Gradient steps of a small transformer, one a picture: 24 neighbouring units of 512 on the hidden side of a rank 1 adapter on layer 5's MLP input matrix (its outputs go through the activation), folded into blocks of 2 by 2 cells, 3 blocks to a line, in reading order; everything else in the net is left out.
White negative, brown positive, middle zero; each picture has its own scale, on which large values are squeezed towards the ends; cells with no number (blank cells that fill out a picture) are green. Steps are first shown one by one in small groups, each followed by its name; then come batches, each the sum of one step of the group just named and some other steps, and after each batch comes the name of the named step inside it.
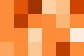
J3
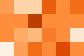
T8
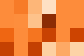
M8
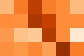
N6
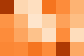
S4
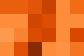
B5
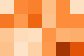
N6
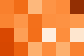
S4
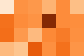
T8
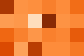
S4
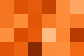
B5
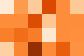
T8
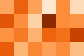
M8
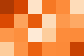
S4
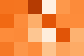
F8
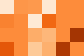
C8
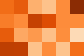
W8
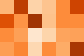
W8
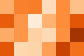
C8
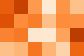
F8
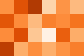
F8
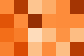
W8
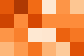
F8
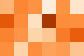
F8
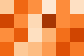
C8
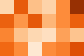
W8
